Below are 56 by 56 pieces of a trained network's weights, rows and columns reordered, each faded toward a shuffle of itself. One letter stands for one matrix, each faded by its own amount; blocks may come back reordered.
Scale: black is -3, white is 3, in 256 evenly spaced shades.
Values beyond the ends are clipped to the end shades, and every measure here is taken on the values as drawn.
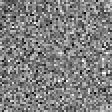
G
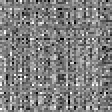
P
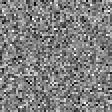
G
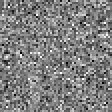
G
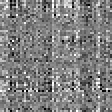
P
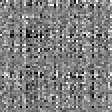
P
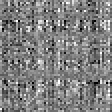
P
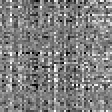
P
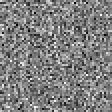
G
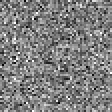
G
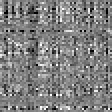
P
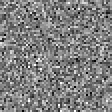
G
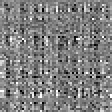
P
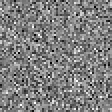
G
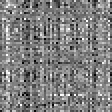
P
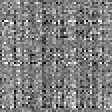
P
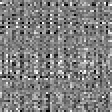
P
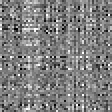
P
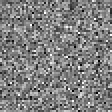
G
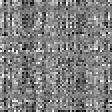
P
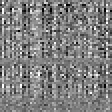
P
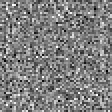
G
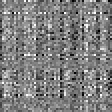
P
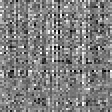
P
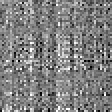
P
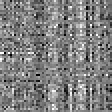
P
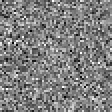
G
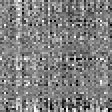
P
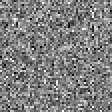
G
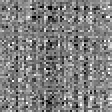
P
